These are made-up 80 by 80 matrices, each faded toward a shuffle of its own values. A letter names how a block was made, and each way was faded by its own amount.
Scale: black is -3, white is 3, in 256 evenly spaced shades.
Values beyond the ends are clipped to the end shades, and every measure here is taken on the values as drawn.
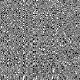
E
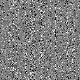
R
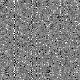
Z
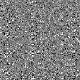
Z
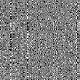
E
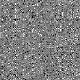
Z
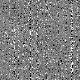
R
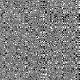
E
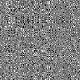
E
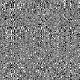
E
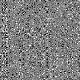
Z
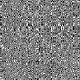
E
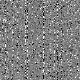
R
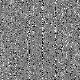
R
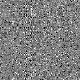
Z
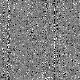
R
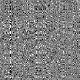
E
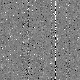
R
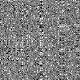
Z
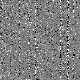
R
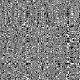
E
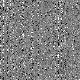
R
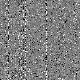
R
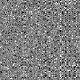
E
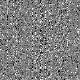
R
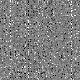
Z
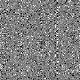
Z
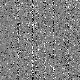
R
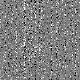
R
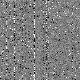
R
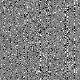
R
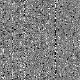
R
